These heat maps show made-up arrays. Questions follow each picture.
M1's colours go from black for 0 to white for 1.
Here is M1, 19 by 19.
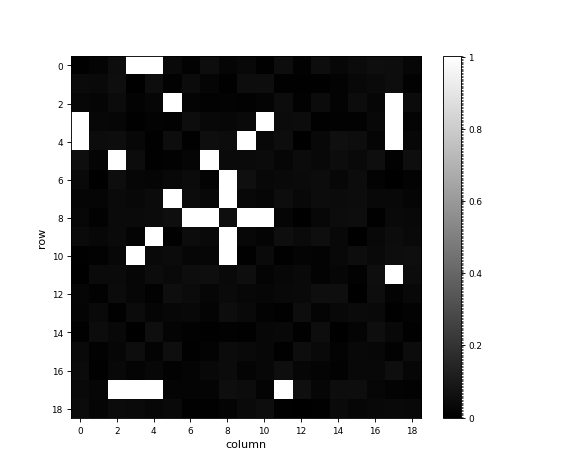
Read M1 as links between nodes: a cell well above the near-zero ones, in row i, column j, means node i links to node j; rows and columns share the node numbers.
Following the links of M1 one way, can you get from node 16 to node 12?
no
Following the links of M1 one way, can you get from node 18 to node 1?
no
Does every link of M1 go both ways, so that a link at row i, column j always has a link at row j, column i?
yes
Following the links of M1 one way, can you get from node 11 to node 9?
yes
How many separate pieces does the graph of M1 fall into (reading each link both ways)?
8
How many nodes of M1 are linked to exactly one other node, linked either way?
2
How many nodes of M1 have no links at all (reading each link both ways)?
7
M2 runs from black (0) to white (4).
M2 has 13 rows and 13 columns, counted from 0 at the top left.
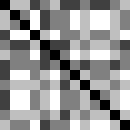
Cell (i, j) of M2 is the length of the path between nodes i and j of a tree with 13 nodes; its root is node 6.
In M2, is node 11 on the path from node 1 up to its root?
no
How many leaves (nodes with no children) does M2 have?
10
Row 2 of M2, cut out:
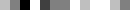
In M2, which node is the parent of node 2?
4
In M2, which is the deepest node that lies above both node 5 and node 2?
4
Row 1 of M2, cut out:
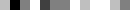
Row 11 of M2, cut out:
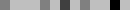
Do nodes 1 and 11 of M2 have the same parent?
no
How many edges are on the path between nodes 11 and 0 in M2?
2
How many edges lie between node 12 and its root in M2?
2
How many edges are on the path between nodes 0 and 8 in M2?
2
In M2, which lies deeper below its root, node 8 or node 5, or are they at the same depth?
node 5
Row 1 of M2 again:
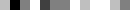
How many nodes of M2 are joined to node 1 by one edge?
1
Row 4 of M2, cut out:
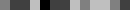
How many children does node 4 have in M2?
4
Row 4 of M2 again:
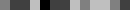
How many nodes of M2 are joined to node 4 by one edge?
5
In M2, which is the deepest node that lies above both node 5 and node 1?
4
